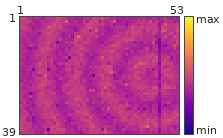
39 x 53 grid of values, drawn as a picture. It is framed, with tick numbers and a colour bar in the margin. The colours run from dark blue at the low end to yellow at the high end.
Column 47 stands out from the rest. Rings spread out from the middle right. On average the colour sits 40% of the way up the scale.
